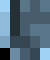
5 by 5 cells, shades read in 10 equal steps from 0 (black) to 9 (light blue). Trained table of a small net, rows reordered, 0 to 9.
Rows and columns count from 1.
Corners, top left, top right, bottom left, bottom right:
9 5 0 9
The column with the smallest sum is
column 2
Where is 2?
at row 1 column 2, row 2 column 2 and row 3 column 2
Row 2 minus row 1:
-1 0 -1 0 -1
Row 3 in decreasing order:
8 5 5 4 2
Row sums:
25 22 24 22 22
